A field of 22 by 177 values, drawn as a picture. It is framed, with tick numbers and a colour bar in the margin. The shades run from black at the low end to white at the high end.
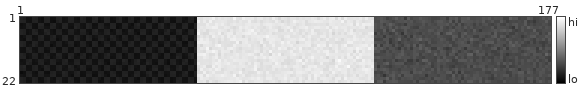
It is made of 1 by 3 panels. Panel 1,1: very low, checkered, faint in contrast. Panel 1,2: very high, fine-grained, faint in contrast. Panel 1,3: low, fine-grained, faint in contrast.
